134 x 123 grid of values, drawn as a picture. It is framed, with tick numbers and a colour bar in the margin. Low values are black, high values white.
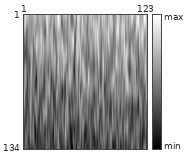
Histogram: bell-shaped. Slope: up to the top. Grain: streaks running down.
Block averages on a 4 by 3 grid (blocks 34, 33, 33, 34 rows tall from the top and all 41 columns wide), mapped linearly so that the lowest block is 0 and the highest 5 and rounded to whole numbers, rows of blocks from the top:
4 5 5
3 3 3
1 2 2
0 0 0
